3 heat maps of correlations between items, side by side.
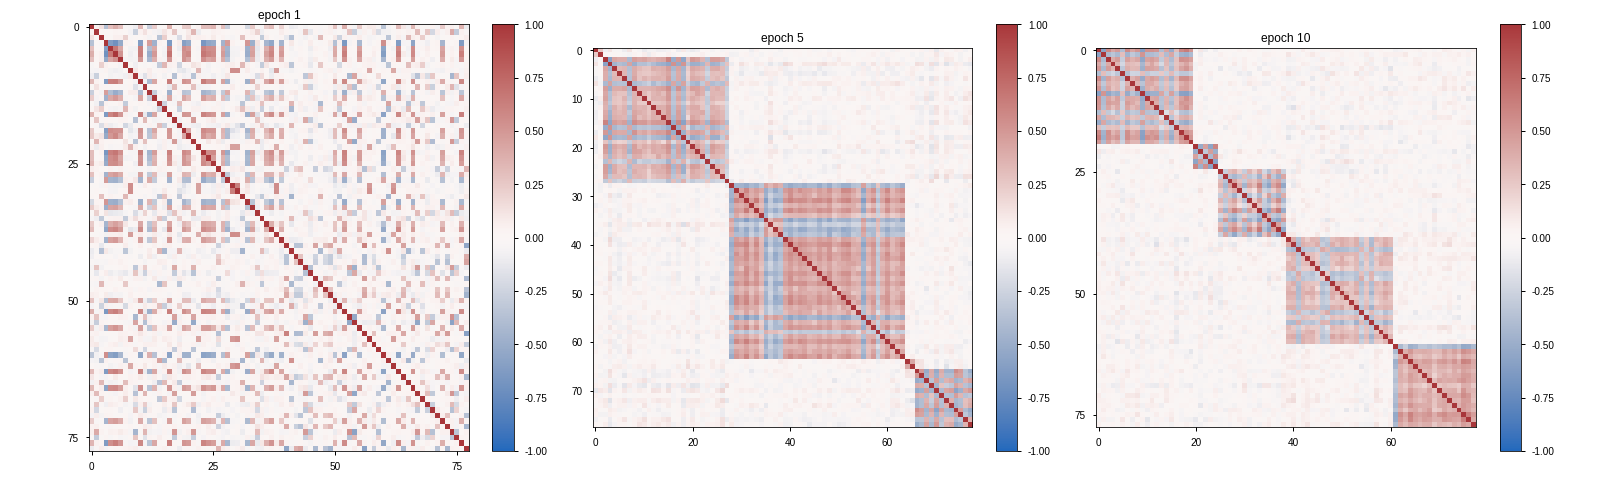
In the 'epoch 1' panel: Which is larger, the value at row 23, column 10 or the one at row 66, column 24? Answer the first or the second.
the first
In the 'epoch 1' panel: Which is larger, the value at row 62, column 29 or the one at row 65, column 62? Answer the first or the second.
the first
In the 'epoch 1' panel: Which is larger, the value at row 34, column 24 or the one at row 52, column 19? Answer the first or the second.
the second
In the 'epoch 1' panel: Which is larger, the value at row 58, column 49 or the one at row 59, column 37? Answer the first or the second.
the first
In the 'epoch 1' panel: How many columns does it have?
78
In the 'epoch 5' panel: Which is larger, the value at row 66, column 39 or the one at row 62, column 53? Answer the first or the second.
the second
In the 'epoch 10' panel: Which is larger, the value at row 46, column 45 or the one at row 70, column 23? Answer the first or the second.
the second
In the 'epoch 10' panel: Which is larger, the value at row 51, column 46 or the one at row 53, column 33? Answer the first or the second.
the second
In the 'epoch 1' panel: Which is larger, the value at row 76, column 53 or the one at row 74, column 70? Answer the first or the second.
the first
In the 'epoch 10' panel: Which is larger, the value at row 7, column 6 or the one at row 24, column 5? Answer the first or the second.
the first
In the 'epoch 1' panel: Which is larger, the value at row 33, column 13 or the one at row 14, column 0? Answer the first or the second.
the first
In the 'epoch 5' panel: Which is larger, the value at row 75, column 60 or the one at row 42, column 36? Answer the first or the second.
the first
